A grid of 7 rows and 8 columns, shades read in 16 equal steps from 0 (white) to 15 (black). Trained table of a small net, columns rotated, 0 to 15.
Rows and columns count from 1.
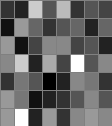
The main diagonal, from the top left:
12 6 11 5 13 10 6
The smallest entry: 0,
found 2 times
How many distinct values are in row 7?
5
